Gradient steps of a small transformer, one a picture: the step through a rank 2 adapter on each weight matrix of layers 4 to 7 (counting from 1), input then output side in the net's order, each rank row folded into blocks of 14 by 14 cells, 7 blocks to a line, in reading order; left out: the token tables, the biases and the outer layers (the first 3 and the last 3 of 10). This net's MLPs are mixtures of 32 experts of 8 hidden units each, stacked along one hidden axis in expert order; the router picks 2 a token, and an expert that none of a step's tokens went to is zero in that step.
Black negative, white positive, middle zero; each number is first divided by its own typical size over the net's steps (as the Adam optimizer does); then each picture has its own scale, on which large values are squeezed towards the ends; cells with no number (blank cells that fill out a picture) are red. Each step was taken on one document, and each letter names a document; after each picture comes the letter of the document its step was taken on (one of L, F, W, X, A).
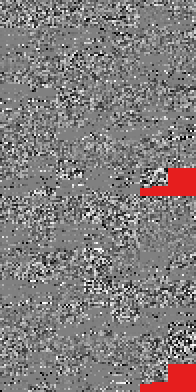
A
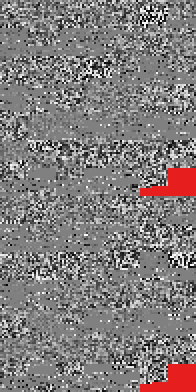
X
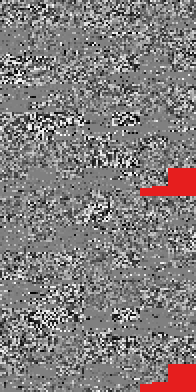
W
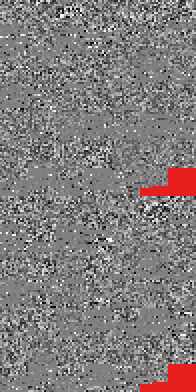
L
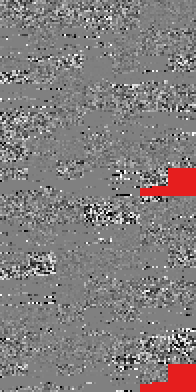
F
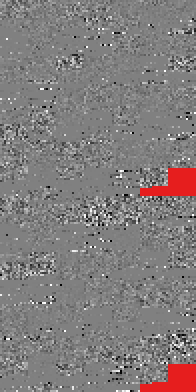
F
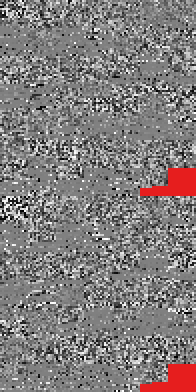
L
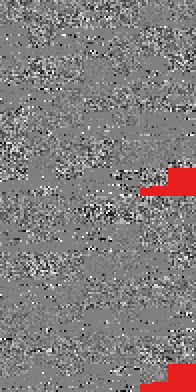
F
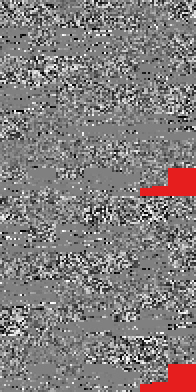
L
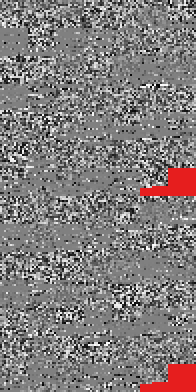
X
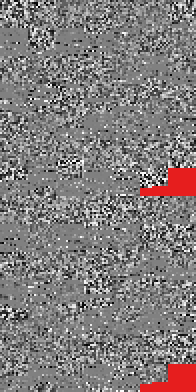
A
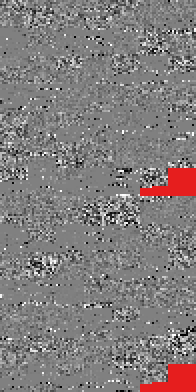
F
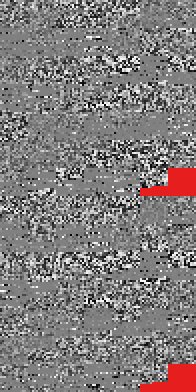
X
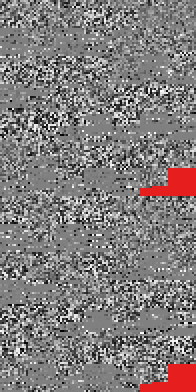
W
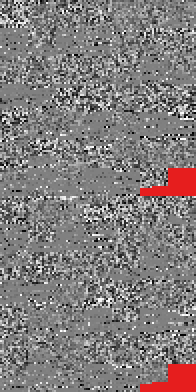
L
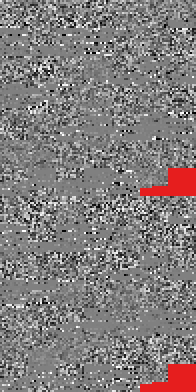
L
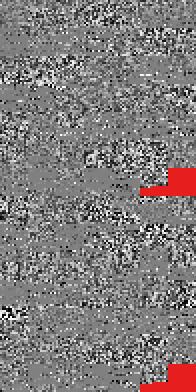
A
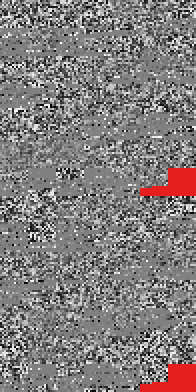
W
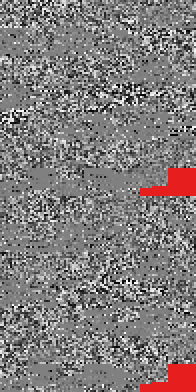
W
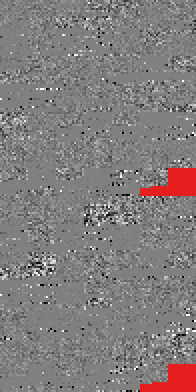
F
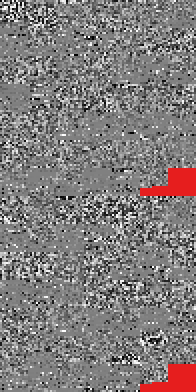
L
